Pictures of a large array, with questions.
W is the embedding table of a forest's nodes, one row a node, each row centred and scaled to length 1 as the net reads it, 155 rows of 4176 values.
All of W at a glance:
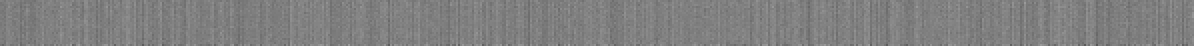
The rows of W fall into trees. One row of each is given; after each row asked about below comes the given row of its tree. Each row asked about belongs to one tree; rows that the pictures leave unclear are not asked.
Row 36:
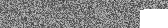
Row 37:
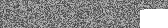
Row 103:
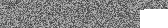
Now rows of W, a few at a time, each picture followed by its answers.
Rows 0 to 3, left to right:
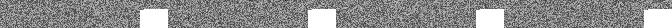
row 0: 36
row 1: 103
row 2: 37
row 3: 103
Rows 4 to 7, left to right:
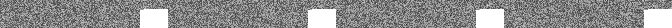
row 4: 36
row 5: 36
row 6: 103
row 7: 36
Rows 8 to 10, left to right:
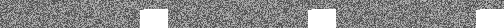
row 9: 37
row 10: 36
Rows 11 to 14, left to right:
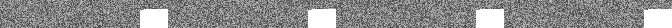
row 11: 37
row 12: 37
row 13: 36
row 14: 36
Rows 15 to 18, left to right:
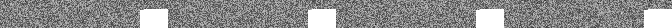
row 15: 37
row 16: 37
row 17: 37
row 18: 36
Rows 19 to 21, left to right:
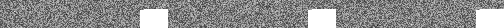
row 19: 37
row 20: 37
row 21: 36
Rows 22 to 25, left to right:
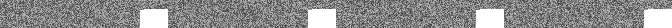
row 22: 36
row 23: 36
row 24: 36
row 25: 36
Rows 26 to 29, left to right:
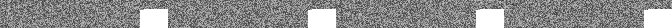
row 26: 36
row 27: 37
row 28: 36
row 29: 103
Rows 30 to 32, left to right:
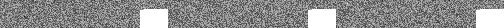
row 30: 36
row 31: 37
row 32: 37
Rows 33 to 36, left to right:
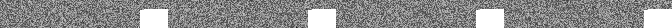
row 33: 37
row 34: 103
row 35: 37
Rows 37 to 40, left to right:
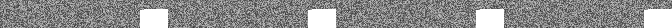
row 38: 37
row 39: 36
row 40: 37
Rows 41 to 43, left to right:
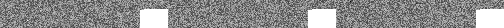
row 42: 103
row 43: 36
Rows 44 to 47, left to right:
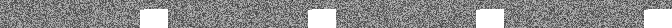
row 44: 36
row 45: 37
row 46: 37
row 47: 37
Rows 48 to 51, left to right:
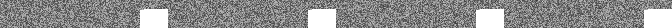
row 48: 36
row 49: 37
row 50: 37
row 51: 36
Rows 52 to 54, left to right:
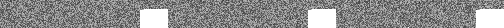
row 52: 37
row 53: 36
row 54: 36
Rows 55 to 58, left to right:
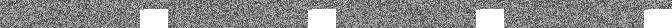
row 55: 103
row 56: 36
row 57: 36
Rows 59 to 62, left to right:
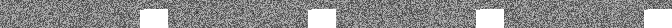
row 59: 103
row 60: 36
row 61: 36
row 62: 37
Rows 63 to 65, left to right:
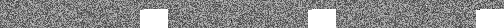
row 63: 37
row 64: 37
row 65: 103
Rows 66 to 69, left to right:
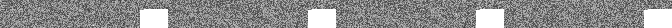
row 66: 103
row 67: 36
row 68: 36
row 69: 37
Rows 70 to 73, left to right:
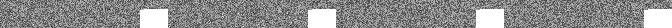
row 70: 37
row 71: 103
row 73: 103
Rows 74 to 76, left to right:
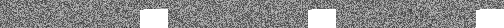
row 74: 37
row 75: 37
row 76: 36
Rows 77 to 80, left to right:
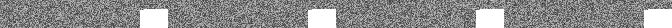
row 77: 37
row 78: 37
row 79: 36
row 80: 103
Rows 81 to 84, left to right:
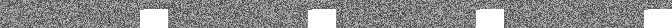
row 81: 103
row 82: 36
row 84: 37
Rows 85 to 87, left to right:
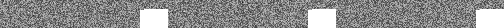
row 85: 103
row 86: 36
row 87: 103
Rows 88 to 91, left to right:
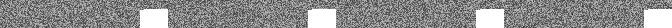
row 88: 37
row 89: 36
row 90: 103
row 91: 103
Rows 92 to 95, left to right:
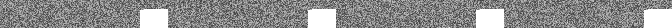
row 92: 37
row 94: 37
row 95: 36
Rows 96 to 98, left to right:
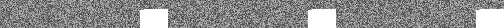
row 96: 37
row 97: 37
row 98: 36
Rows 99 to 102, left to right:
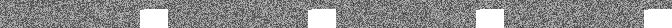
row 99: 36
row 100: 36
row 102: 103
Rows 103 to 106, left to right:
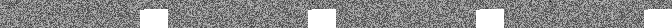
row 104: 37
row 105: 37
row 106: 37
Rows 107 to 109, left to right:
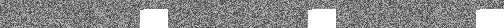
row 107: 36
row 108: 36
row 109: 36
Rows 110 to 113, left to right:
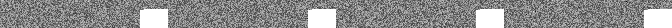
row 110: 36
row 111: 103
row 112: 37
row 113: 37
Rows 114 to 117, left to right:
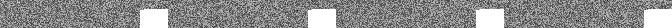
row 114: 36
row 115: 37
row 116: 36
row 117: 36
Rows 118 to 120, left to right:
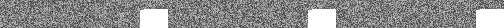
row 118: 36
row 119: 36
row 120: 37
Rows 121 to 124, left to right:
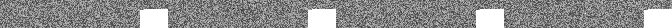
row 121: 37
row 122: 36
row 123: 37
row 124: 36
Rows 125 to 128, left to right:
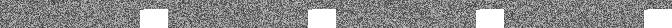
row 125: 36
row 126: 36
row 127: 36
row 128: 37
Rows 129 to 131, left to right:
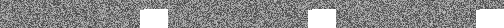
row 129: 36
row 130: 103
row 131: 37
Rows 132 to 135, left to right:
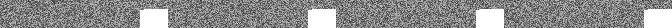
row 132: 36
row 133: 36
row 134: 37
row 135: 37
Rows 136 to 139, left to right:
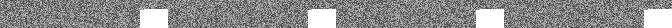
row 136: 36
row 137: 37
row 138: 37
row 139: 36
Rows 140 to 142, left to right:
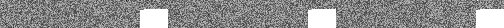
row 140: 36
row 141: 37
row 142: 36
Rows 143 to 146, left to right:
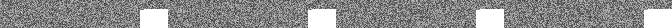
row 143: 103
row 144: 103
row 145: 36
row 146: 36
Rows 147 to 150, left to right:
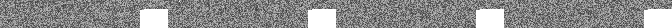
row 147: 36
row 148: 103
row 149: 36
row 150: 36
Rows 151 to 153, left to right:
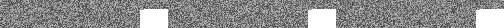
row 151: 103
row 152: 37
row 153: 37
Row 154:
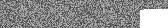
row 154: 37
